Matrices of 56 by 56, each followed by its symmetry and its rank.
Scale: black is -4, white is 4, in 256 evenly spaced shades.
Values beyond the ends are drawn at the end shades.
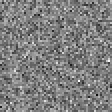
neither, full rank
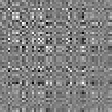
symmetric, rank three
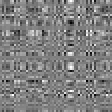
neither, rank three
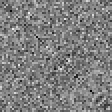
symmetric, full rank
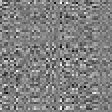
neither, rank five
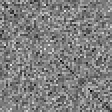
symmetric, full rank
